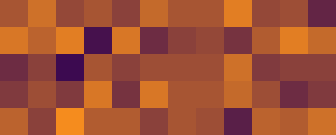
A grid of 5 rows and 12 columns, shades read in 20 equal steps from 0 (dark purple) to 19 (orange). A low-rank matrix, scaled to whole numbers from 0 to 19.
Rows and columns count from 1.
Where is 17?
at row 1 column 9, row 2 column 3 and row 2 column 11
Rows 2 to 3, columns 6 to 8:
5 8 9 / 10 10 10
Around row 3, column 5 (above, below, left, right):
16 6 11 10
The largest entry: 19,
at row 5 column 3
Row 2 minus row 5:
3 5 -2 -11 4 -3 -3 -1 3 -1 5 -1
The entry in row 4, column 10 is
10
